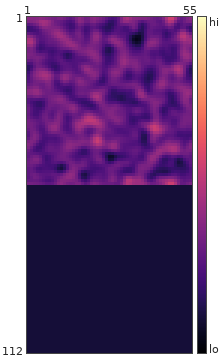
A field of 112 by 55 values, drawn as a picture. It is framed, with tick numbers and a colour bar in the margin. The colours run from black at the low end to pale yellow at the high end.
The table splits into 2 rows of 1 panel. Panel 1,1: low, blotchy. Panel 2,1: very low, flat.
